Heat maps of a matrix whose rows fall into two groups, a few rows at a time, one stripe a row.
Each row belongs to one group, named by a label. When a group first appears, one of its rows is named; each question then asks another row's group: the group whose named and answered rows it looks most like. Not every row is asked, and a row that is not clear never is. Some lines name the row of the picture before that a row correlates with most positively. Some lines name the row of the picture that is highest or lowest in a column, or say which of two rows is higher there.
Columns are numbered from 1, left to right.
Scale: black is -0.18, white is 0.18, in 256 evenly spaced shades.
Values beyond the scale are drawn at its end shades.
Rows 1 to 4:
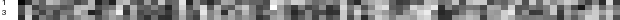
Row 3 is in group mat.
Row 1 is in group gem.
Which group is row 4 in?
mat
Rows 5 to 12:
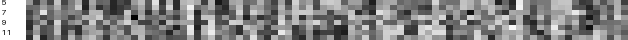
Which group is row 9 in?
gem
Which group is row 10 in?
mat
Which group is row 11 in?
mat
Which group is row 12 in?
mat
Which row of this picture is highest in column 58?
10
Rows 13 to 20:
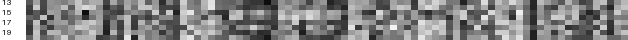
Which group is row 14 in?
mat
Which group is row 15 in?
gem
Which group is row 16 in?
gem
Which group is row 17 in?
mat
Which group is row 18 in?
mat
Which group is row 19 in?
mat
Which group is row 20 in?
mat
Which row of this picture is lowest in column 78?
18
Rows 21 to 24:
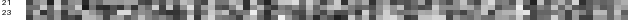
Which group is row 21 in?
gem
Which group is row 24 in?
mat
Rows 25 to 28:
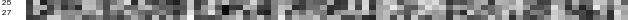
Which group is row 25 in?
mat
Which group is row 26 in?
mat
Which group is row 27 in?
mat
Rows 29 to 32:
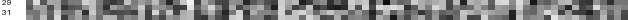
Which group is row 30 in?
mat
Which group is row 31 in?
gem
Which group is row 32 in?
gem
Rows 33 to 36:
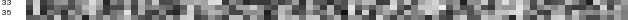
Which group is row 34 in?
mat
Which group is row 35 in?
mat
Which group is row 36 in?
gem
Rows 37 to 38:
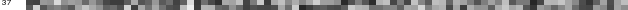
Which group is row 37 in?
gem
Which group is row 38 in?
mat
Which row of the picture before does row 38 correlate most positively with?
33
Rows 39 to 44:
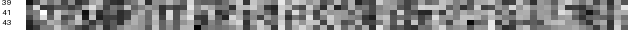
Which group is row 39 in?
gem
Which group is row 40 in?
mat
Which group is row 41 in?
gem
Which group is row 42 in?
gem
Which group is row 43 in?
gem
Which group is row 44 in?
gem
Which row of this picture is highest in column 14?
44
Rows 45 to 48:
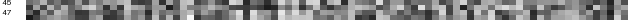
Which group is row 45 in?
gem
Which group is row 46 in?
mat
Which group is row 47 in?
gem
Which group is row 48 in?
gem
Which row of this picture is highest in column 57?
46
